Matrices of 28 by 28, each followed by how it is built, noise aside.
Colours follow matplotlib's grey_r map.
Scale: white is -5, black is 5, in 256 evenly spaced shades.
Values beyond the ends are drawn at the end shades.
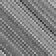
Toeplitz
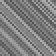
Toeplitz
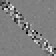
banded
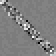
banded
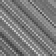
Toeplitz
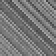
Toeplitz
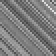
Toeplitz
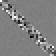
banded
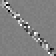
banded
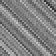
Toeplitz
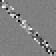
banded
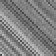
Toeplitz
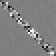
banded
